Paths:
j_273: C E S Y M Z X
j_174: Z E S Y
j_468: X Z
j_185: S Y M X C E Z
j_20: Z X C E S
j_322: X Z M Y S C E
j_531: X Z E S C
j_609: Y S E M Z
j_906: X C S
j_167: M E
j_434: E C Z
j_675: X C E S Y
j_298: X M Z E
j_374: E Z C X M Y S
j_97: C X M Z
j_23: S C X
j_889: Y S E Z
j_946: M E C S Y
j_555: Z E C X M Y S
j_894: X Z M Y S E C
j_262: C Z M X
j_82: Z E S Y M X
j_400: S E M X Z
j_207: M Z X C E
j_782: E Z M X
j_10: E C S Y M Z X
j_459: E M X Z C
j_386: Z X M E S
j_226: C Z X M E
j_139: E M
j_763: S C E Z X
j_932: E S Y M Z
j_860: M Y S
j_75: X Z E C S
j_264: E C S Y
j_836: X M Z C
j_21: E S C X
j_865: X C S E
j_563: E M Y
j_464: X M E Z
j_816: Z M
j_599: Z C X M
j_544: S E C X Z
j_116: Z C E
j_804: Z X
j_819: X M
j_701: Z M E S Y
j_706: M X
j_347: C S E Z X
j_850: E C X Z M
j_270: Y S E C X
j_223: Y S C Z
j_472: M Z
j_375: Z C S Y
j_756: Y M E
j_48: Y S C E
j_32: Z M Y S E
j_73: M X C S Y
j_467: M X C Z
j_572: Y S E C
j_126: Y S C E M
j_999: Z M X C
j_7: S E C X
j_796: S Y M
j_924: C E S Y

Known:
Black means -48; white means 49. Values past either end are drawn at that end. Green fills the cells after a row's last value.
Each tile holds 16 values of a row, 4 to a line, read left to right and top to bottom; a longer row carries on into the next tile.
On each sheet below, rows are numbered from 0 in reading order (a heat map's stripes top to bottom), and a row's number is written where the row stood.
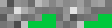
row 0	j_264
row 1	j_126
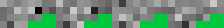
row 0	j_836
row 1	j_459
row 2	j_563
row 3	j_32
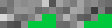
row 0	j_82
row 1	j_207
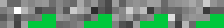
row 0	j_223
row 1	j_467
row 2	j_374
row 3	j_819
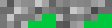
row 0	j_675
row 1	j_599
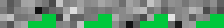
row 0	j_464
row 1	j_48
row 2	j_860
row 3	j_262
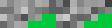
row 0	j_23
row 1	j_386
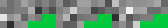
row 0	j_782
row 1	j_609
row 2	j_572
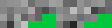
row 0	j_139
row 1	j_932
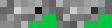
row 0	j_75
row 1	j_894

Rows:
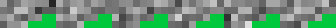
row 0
j_544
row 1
j_21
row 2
j_816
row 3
j_701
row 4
j_116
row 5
j_555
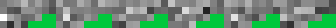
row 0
j_706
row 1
j_756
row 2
j_999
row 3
j_531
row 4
j_167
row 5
j_97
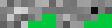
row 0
j_924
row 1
j_298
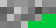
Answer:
j_865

